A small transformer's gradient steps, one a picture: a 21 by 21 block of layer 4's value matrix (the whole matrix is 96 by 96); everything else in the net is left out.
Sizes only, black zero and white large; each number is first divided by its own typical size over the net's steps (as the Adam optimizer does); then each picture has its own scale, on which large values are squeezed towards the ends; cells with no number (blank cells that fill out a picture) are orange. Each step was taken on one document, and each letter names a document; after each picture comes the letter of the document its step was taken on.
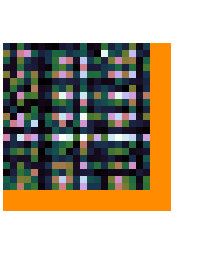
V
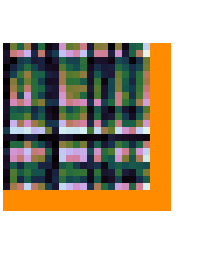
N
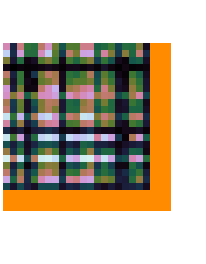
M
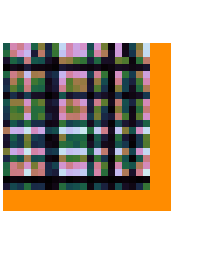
N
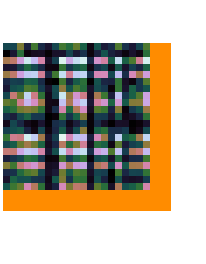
N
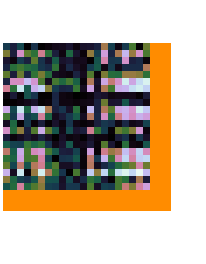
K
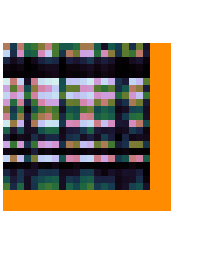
M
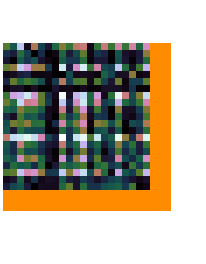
V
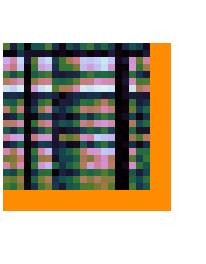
M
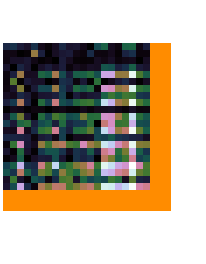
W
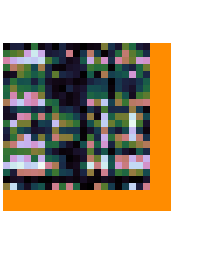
K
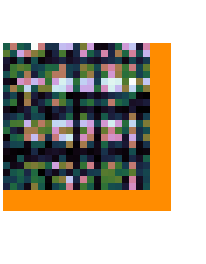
V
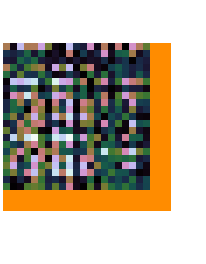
K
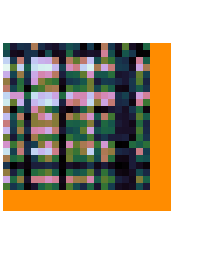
M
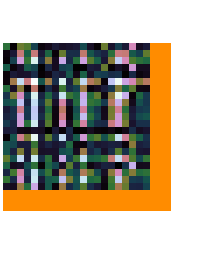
V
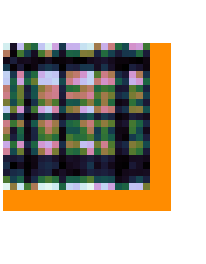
M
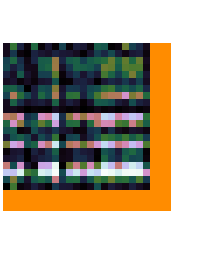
K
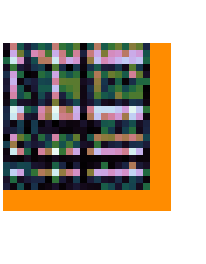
W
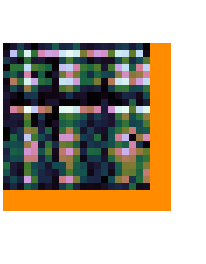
N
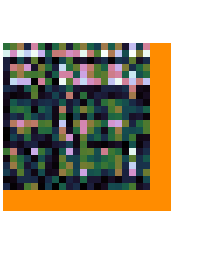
V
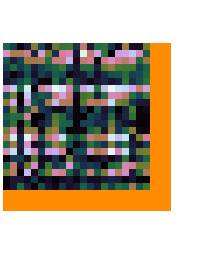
K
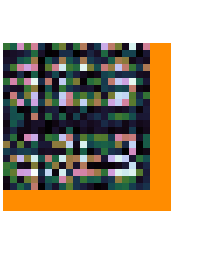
V
